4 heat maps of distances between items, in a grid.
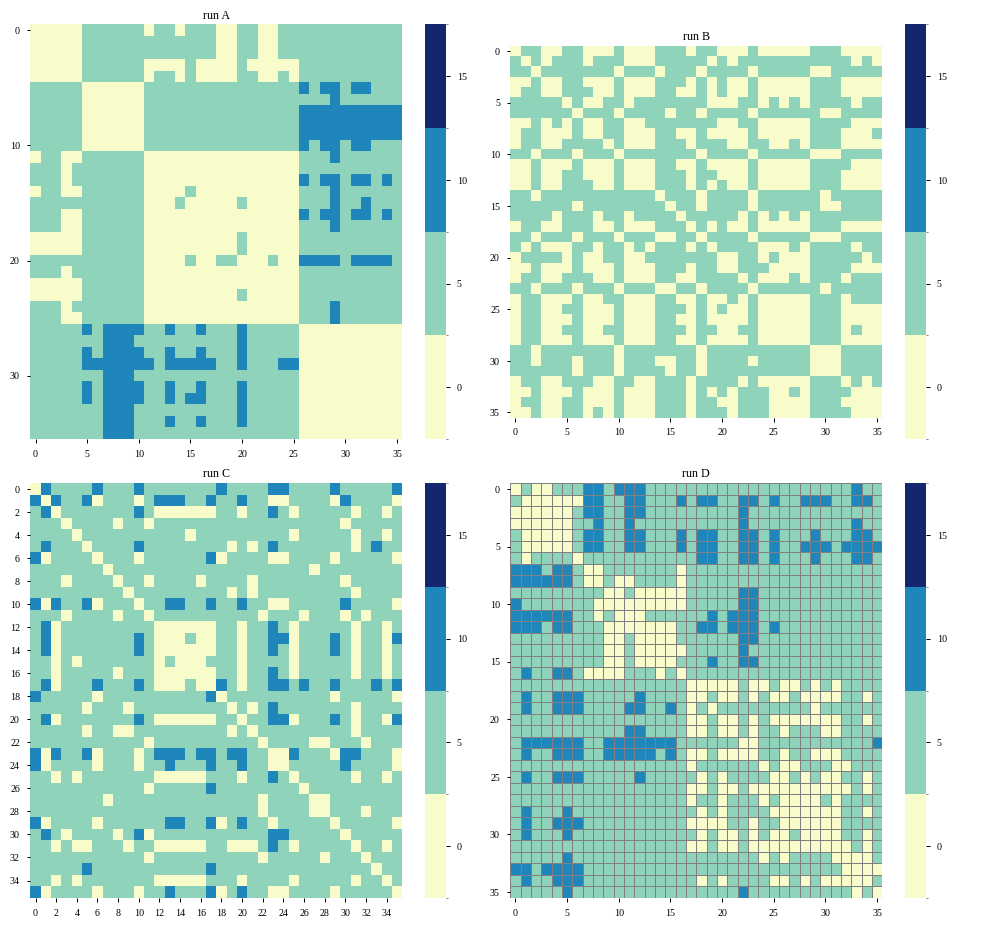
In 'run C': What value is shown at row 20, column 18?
5
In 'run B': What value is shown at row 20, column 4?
5
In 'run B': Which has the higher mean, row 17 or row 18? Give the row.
18
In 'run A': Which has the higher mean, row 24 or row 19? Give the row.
24
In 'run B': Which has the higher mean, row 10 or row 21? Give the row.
10
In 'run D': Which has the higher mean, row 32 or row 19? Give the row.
19
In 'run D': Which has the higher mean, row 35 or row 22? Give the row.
22
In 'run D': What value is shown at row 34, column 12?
5
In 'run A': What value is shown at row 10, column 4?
5
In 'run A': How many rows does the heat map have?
36
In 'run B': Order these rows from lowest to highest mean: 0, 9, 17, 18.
0, 17, 9, 18
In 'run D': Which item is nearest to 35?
33
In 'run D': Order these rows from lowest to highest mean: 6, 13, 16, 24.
24, 13, 16, 6
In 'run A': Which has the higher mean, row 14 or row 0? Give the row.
0
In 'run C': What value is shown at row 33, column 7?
5
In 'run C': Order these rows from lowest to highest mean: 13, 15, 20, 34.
34, 15, 20, 13
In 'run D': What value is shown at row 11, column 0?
10
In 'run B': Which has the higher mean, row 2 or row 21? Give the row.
2
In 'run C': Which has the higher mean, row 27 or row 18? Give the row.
18
